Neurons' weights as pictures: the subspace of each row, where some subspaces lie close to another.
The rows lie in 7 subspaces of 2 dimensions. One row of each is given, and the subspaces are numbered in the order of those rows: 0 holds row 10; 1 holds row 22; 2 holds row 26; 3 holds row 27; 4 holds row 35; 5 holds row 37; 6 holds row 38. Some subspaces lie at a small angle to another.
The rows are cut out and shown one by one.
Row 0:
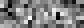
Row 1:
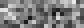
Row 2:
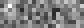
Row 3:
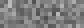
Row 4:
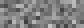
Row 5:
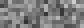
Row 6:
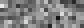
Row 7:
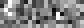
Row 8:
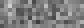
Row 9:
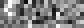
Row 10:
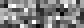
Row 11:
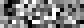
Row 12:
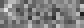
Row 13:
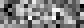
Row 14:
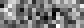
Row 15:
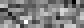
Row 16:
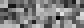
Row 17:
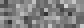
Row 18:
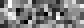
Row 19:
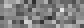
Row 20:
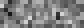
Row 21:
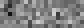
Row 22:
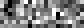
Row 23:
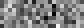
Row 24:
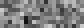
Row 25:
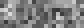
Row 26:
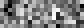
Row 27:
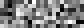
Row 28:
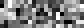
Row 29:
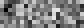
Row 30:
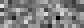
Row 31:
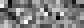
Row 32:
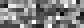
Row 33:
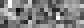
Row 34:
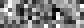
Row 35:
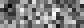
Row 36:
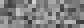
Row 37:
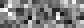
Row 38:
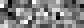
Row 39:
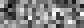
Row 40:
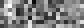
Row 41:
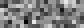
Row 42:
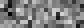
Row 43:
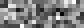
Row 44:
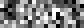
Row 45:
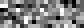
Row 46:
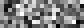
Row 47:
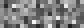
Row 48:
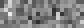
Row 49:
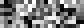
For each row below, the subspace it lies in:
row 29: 2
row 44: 4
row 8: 6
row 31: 6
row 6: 3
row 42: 5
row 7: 1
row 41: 5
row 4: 5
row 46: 2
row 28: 3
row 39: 4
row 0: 5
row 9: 1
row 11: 5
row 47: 0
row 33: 6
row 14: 4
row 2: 4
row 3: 0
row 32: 0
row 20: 1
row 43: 0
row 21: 1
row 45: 5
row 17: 3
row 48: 1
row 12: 2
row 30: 3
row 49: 3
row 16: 0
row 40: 6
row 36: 3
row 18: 6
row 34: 2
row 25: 4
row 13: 2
